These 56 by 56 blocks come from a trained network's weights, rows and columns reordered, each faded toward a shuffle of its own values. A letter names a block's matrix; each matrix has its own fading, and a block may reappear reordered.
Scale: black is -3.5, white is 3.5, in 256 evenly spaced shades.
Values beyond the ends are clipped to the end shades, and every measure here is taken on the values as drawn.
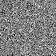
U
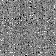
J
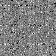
J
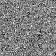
U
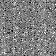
J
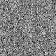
U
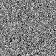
U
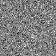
U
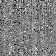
J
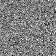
U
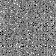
J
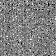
J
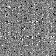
J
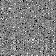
J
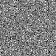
U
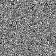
U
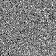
U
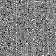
J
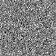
U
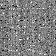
J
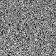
U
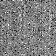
J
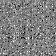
J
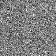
U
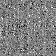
J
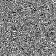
U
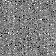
J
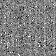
J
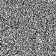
U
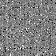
J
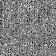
J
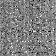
J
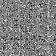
J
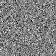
U
